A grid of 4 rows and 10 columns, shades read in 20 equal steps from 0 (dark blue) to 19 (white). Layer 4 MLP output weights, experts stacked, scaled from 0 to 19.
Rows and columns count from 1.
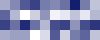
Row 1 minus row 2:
6 -4 -14 -12 -2 -9 -10 -14 -9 1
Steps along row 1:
down down down up up down down up up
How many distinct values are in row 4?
9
